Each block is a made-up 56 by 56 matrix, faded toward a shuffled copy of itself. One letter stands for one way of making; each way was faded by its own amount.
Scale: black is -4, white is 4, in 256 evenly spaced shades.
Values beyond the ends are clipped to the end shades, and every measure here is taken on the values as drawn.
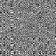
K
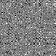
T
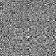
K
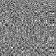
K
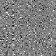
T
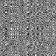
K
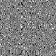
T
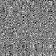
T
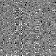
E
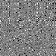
E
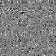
T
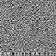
K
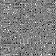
E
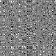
E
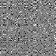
T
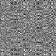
K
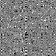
E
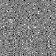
T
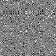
T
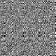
K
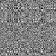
K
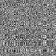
K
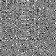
T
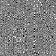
E
